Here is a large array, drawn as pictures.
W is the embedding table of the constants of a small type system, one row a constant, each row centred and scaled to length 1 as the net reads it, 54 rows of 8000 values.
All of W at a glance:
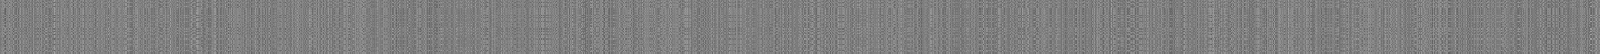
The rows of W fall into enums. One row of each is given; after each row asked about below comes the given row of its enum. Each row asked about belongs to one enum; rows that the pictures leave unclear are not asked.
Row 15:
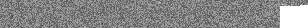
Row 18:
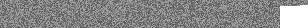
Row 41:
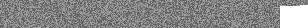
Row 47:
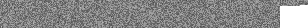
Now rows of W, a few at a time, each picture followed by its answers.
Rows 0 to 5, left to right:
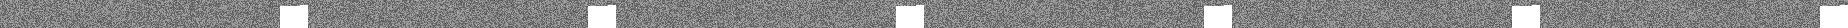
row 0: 18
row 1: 47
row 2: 15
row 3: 18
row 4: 47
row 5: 47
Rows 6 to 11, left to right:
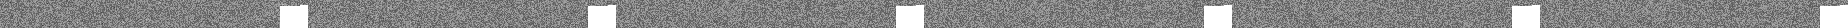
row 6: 15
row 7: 47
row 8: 18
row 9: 18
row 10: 41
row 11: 18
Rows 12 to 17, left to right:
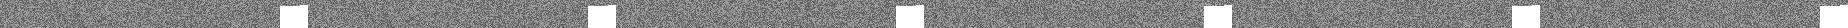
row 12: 41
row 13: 41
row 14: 18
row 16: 41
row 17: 15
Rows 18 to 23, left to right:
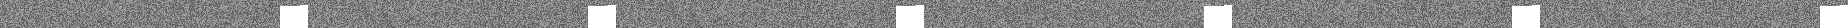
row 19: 41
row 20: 41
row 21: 15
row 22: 18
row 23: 41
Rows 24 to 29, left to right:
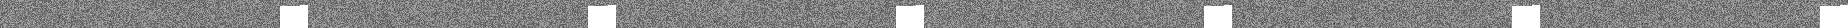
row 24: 47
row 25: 41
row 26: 18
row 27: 47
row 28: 15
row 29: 15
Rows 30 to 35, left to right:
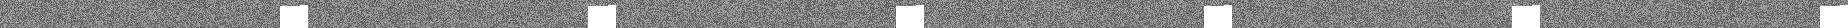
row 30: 47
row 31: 15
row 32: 18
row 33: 47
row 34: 15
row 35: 18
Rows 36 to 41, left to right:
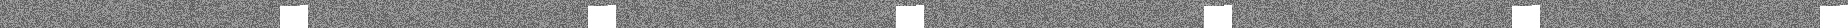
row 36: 18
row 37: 41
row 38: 15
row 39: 15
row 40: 41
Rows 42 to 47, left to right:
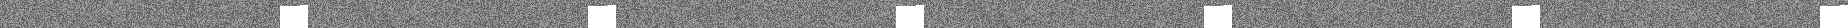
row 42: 18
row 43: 41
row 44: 15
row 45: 41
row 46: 41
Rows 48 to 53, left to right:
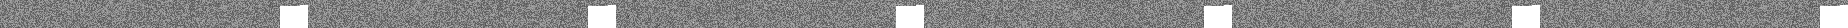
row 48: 18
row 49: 18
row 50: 15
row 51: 47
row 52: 18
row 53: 18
